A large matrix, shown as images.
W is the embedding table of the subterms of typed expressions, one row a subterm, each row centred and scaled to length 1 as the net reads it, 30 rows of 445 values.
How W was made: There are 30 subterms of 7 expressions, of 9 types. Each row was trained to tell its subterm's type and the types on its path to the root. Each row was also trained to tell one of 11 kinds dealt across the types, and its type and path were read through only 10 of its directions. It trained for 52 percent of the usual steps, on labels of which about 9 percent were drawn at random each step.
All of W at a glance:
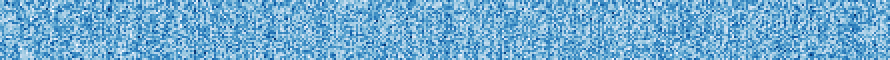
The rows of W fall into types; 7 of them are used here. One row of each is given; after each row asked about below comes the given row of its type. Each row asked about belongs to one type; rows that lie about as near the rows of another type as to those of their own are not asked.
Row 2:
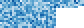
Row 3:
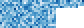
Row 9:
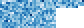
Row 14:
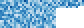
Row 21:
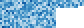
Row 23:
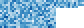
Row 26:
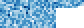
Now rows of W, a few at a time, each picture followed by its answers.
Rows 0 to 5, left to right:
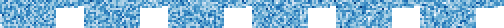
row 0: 23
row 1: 2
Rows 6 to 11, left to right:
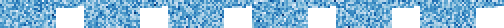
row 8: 23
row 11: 23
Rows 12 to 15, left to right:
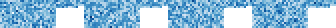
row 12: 3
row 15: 3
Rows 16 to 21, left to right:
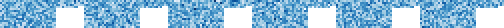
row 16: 3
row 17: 14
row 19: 14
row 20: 3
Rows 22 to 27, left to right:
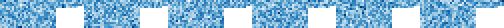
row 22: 26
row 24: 26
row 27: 23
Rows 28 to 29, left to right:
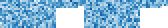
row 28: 26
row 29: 21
